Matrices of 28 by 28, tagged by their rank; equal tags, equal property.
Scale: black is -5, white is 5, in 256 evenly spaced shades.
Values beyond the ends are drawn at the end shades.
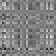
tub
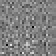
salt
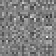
salt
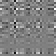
tub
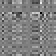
tub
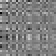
tub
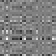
tub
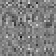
salt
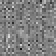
salt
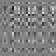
tub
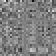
salt
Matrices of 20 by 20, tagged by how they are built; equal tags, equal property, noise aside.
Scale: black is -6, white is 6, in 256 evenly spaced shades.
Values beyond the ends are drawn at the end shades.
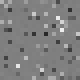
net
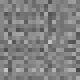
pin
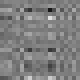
pin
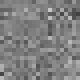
pin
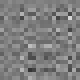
pin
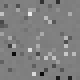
net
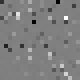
net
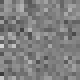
pin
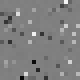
net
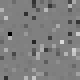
net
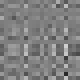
pin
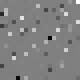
net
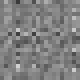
pin
